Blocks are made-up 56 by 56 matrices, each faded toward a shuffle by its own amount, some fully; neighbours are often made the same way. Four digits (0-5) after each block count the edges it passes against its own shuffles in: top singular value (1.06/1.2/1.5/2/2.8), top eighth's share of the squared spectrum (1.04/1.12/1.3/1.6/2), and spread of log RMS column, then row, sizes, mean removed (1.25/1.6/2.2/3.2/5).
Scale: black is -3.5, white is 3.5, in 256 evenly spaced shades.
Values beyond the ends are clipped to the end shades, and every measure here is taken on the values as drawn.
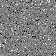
0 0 0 0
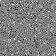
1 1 0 0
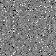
3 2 1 0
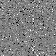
2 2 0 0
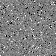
0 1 0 0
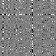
4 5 2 2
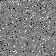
1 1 0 0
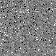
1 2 1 1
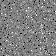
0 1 0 0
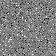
0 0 0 0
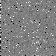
3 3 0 0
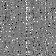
3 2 1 0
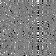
4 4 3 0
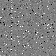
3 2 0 0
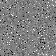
2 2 1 0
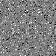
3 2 1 0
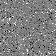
1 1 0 0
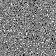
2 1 0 0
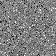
0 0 0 0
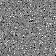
0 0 0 0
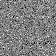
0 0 0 1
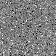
0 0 0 0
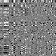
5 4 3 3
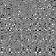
4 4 2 3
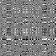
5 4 3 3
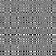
5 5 3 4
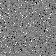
1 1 0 0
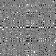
4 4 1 2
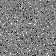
0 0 0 0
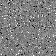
2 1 0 0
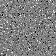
2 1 0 0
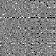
4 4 1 2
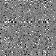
3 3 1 2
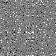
3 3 1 1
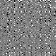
4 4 2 2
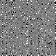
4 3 2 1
